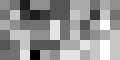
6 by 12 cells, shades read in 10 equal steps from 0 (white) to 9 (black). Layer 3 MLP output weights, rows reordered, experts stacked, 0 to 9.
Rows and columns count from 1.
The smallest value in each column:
3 2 1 4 3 1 1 1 1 2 0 2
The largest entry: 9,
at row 6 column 4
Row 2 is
5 2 7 8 7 6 6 2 3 7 2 5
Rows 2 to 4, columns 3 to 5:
7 8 7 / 5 5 5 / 2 4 4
